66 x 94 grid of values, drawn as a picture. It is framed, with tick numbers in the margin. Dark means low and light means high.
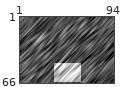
Odd patch: higher, in the bottom middle. Histogram: skewed, a long tail of high values. Ninth with the highest average: bottom middle.
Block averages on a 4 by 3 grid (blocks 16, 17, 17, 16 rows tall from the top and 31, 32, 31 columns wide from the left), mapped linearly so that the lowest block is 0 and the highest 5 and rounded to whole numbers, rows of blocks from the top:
0 1 1
1 0 0
1 1 0
1 5 0
